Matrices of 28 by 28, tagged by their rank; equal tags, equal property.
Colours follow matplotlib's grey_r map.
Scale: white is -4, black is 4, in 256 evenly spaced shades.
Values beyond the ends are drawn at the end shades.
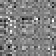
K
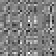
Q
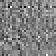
K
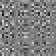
Q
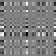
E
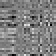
Q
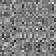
K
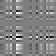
E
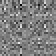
K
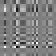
E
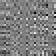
Q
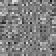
K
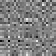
Q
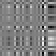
E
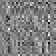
K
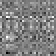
Q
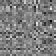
K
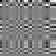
E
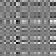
E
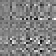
Q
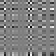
E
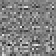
K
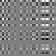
E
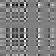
E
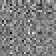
K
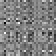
Q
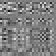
Q
